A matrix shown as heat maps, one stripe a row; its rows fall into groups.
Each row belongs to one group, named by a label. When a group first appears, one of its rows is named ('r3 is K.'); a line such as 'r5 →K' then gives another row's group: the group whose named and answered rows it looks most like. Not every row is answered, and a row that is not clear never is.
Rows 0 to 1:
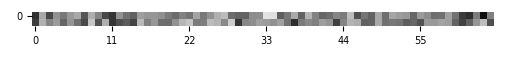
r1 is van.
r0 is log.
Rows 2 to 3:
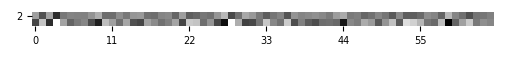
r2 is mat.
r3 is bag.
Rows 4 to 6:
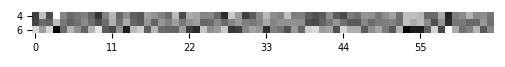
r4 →bag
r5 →bag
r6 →mat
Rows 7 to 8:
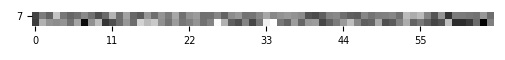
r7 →bag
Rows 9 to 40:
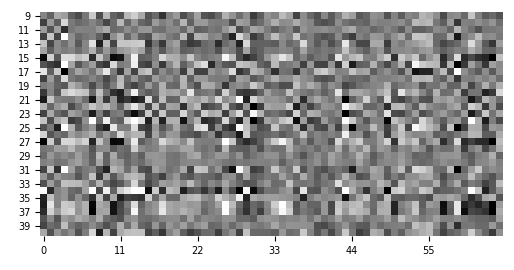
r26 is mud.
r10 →bag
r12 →bag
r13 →mud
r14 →mud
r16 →bag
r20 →log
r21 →van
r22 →mud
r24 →mud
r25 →bag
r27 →log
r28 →log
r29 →van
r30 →van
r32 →mud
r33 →log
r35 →van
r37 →log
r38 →log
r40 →mud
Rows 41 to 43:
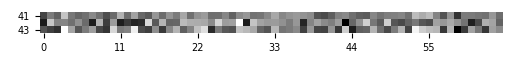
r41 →bag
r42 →van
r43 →bag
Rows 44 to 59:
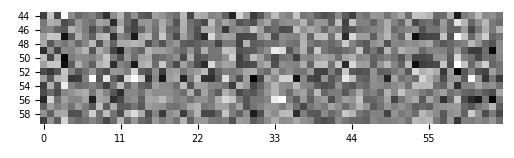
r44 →bag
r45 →mat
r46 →van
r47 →mat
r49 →log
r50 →mat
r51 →mat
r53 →mud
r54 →bag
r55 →log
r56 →log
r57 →van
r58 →mud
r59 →bag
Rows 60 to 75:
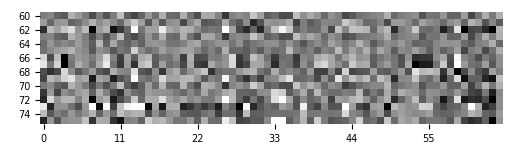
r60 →van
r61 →mud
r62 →log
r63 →van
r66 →mat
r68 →bag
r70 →van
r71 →log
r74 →mud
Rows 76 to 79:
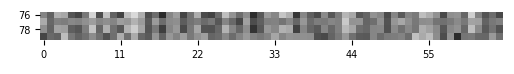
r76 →mud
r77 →mud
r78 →mud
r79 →bag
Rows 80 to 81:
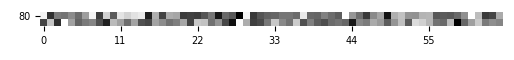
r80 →mud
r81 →bag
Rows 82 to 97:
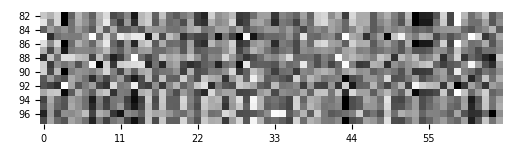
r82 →mat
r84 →van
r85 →mud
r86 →mat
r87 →mat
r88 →log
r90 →mat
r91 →van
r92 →bag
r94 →van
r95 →van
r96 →log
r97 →van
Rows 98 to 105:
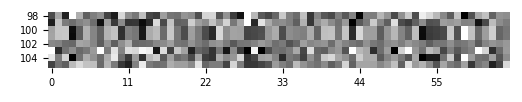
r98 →bag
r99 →van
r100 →mat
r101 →mat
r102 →van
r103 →mud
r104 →mat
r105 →log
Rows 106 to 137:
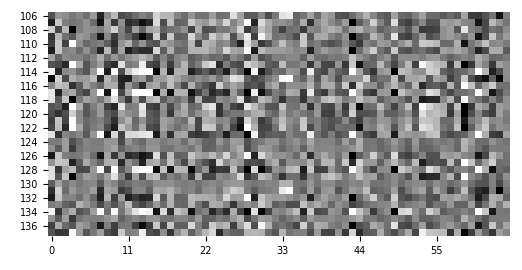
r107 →van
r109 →van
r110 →bag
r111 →van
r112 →mud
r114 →mud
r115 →log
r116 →mat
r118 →mat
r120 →bag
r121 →bag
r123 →mud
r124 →mat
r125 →mat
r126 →van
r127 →mat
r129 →mat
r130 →log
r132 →van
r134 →mud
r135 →mat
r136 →van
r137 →bag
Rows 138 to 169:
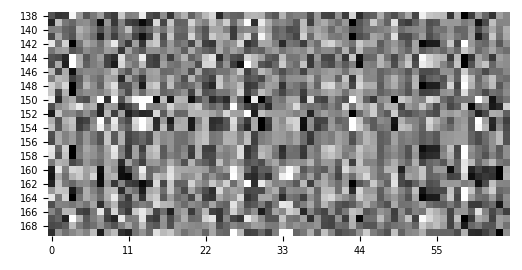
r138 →bag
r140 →van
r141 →van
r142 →mat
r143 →mat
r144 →bag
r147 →mat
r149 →mat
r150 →mud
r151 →log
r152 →van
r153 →mud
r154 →mud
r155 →van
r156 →van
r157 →mat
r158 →mat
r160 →log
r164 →mat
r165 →log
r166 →mud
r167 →bag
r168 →bag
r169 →log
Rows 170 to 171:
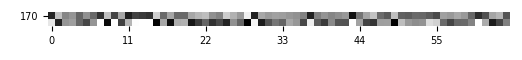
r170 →van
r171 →mud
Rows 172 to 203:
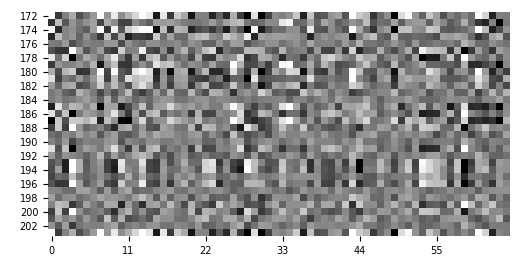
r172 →mud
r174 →mud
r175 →van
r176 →mat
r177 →bag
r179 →log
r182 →mud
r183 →van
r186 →mat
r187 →log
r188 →bag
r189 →log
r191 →mat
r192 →mud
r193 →bag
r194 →bag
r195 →bag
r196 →bag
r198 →mud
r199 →mat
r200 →bag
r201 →van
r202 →mat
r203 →mud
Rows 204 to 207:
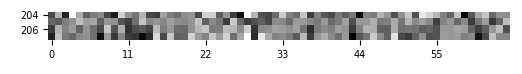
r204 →bag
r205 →log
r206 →van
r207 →van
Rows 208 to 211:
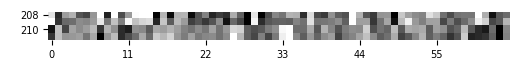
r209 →mud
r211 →log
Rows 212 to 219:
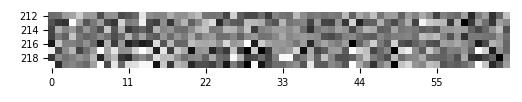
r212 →log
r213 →bag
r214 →van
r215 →bag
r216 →van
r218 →log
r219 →mud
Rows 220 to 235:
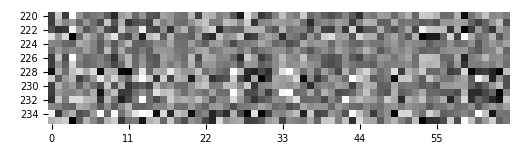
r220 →bag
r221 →van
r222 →bag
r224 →van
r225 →van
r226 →bag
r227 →bag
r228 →log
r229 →mud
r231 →log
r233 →van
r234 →mud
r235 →mat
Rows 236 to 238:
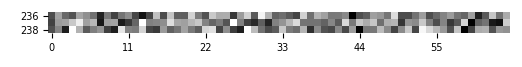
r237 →log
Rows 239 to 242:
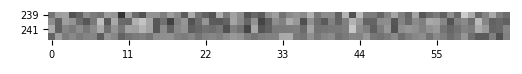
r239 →mat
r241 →mud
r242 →log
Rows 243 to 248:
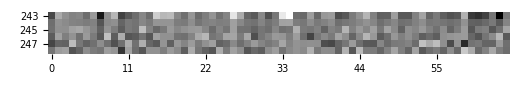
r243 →log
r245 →log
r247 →bag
